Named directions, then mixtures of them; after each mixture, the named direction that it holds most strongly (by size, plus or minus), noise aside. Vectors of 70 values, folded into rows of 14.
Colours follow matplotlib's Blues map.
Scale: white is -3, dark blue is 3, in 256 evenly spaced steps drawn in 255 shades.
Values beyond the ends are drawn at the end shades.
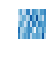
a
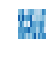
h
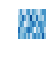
a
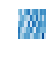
a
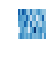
a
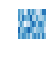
h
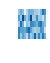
h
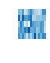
h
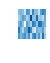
a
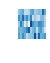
h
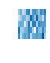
a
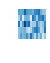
h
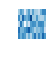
h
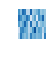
a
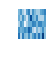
a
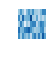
h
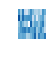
h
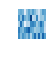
h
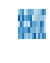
h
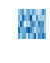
h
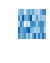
h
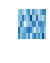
a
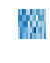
a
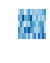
h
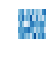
h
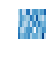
a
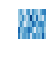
a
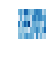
h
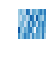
a
